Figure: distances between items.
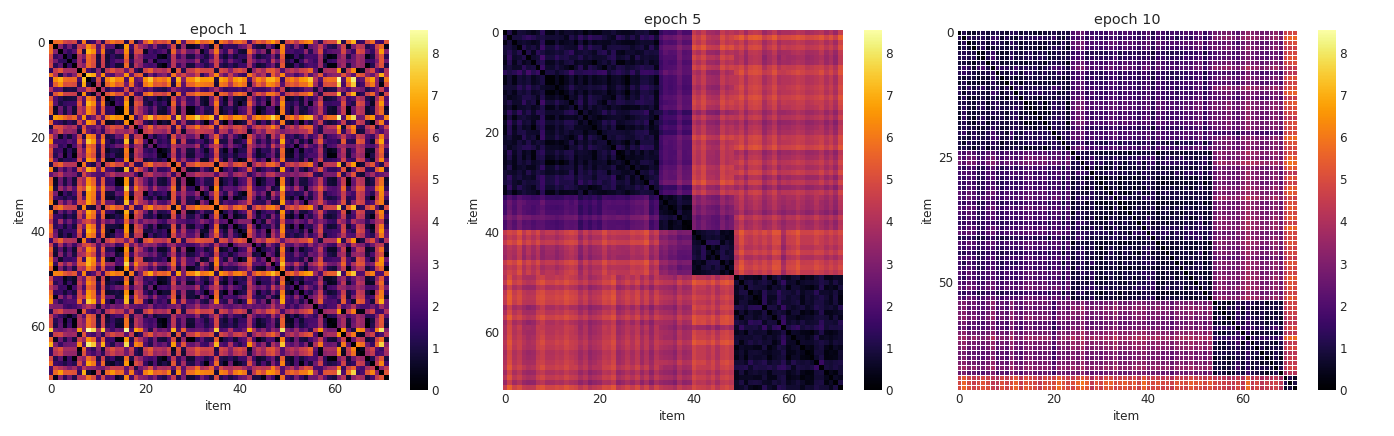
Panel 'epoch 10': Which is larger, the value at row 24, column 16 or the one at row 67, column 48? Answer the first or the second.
the second
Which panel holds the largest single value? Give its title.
epoch 1
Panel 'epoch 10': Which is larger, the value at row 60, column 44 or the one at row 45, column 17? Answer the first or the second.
the first
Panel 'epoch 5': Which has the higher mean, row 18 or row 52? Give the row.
52
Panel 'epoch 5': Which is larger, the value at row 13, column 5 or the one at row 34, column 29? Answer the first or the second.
the second
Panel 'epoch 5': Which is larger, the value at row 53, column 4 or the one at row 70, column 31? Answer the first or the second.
the first
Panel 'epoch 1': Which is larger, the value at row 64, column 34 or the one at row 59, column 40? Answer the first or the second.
the first
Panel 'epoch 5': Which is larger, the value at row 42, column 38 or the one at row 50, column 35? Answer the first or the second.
the second
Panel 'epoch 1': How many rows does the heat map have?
72
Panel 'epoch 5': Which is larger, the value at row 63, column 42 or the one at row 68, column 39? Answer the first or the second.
the first
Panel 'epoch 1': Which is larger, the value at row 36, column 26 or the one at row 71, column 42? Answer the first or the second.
the first
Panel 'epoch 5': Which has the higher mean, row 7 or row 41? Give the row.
41
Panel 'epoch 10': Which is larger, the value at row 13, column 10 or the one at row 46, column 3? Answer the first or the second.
the second
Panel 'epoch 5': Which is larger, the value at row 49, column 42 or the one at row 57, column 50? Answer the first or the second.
the first
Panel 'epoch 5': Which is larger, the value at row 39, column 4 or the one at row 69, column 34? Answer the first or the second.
the second
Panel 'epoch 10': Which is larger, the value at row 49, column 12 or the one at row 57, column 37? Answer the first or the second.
the second
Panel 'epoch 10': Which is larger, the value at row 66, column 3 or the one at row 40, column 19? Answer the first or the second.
the first
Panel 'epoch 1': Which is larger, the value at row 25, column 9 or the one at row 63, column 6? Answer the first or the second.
the first
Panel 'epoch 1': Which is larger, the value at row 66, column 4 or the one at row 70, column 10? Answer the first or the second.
the second
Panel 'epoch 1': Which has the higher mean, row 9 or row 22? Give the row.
9
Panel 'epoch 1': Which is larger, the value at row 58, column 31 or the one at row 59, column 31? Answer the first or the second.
the first
